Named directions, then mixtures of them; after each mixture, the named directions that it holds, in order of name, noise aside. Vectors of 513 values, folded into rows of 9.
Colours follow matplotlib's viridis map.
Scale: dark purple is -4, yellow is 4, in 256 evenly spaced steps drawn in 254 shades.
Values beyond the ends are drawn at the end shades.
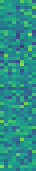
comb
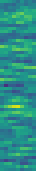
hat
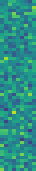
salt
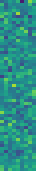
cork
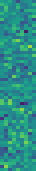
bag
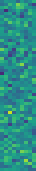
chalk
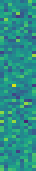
chalk, comb, cork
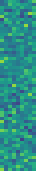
chalk, cork, salt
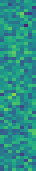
chalk, comb, salt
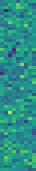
chalk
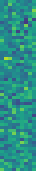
bag, salt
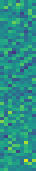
bag, chalk, comb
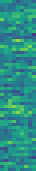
bag, hat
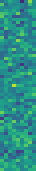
bag, cork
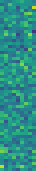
bag, comb, salt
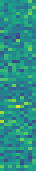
comb, cork, hat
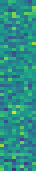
hat, salt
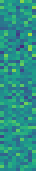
comb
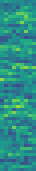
bag, hat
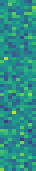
salt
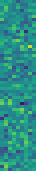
bag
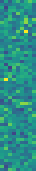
bag, cork, salt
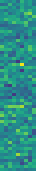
chalk, comb, hat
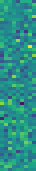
bag, comb
